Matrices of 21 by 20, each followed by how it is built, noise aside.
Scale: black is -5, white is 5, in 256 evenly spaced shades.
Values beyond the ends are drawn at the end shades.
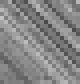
Toeplitz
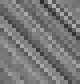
Toeplitz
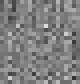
low rank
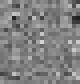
low rank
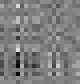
low rank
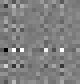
low rank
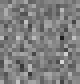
low rank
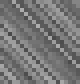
Toeplitz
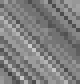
Toeplitz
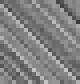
Toeplitz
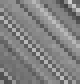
Toeplitz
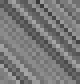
Toeplitz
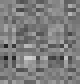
low rank
